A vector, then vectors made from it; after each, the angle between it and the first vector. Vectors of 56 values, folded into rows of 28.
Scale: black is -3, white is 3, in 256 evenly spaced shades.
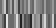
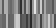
partly aligned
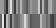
orthogonal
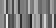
nearly parallel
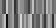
nearly opposite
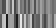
nearly opposite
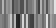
orthogonal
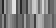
orthogonal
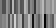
partly opposed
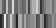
partly opposed
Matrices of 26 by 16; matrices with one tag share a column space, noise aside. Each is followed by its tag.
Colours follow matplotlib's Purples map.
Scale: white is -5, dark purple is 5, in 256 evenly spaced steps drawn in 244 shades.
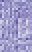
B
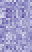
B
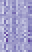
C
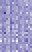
C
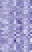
C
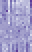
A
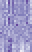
A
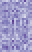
B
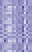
C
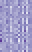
C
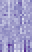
A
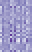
C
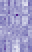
A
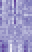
A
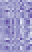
B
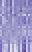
A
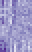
A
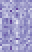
B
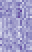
B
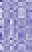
B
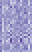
C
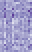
B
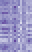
C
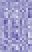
B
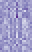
B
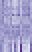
A
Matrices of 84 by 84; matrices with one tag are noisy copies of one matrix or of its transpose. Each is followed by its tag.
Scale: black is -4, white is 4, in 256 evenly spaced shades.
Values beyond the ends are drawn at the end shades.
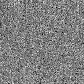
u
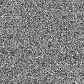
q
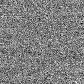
q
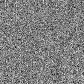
q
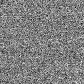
q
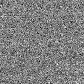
q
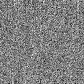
u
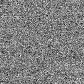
q
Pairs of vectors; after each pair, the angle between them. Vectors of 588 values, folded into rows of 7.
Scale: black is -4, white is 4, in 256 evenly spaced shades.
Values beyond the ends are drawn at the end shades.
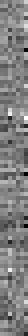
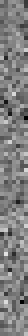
partly opposed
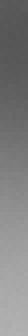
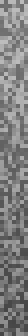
partly opposed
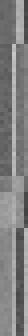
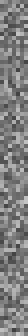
orthogonal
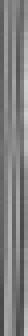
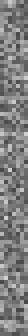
orthogonal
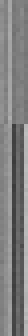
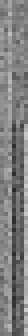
nearly parallel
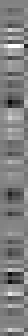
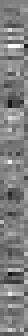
nearly parallel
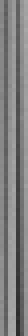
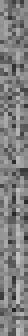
partly opposed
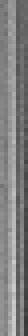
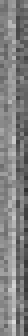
nearly parallel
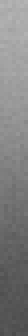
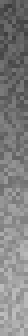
nearly opposite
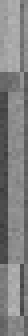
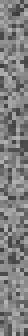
orthogonal
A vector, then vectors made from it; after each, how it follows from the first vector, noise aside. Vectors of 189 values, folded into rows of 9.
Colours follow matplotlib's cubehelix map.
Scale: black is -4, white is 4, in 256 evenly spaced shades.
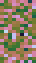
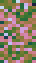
wrapped around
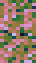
sign-scrambled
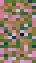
sign-scrambled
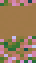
partly zeroed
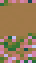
partly zeroed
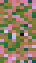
copied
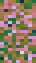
wrapped around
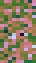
sign-scrambled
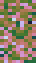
wrapped around
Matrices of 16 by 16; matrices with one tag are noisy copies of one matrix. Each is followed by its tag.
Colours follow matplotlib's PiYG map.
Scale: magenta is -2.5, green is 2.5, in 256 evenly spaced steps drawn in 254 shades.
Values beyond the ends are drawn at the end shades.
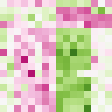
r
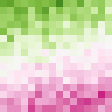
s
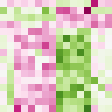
r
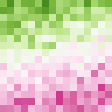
s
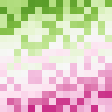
s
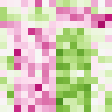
r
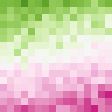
s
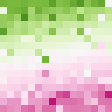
s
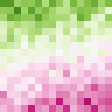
s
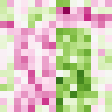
r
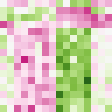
r
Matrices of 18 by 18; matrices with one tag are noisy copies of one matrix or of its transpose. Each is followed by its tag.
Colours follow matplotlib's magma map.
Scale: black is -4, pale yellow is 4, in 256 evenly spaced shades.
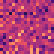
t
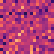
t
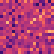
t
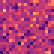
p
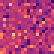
p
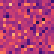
p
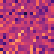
t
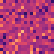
t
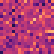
t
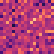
t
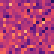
p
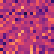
t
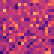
p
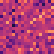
t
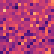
p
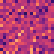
t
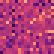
t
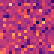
p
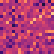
t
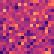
p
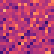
p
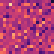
p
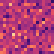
p
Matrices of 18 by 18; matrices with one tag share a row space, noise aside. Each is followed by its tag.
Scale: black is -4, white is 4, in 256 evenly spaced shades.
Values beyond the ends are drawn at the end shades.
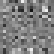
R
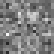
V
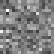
V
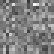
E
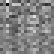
V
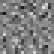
R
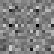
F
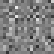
F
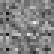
V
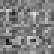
V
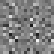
F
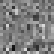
E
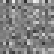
E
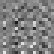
R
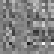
E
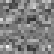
V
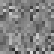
F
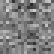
V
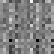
F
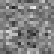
V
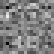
V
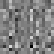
F
